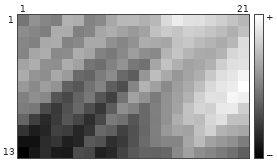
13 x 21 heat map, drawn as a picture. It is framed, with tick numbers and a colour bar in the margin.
There is an overall slope up to the top right. The grain runs diagonally up to the right. No lone cell stands out from its neighbours. The ninth with the lowest average is the bottom left. Neither half mirrors the other.
